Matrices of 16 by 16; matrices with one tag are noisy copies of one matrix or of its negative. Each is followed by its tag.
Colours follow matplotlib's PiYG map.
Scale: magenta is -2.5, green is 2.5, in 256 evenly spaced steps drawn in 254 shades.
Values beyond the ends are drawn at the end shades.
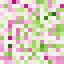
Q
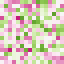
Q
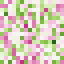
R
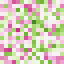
Q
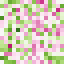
Q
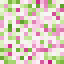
Q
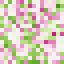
R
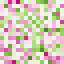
Q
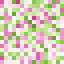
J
